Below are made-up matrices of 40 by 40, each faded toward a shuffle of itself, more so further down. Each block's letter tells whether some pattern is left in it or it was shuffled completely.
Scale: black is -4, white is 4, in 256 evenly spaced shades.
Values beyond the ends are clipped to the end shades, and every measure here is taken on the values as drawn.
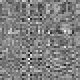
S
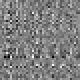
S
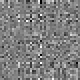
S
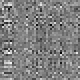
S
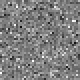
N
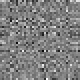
S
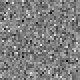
N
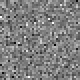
N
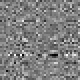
S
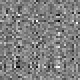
S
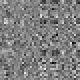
S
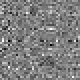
S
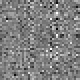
S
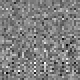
S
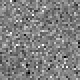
N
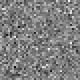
N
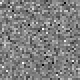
N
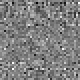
S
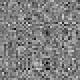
S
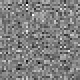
S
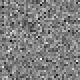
N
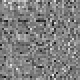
S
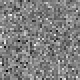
N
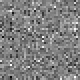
S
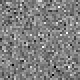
N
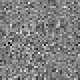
S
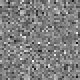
S
